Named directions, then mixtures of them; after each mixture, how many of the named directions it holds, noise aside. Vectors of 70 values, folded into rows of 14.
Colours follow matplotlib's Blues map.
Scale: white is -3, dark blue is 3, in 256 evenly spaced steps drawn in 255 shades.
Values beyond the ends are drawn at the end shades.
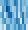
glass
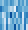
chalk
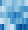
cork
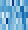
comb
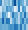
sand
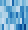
three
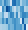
three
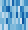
two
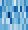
one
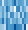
three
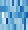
two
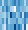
three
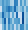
two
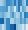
three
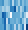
three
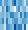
three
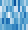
one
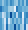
one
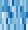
three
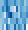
two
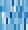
two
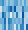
one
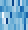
two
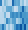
three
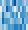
two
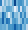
one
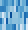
three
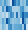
three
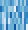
one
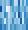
two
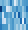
three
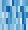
two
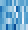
three
